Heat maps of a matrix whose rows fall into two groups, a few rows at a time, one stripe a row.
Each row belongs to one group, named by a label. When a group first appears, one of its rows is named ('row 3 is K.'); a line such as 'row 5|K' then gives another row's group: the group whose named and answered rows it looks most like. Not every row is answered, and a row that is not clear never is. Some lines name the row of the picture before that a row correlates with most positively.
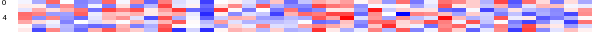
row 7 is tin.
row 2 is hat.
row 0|tin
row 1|tin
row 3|hat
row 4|tin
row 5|hat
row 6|tin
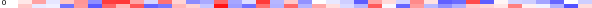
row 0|hat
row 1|hat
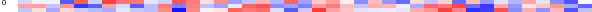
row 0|hat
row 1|tin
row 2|tin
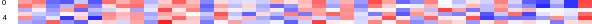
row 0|hat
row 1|hat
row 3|hat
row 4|hat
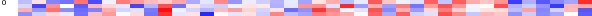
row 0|hat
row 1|tin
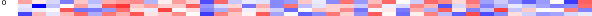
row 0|hat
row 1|hat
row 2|tin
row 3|hat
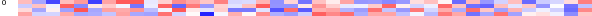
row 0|hat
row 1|tin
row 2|hat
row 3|tin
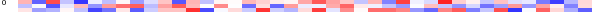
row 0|tin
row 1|hat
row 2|tin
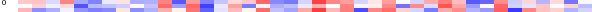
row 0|tin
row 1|tin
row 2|tin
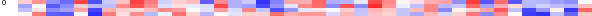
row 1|hat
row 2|hat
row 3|hat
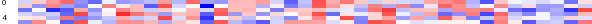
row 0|tin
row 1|tin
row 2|hat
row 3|hat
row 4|tin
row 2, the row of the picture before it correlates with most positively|2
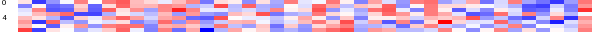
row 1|hat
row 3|tin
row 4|hat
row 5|tin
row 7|tin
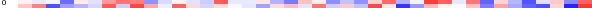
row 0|hat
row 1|hat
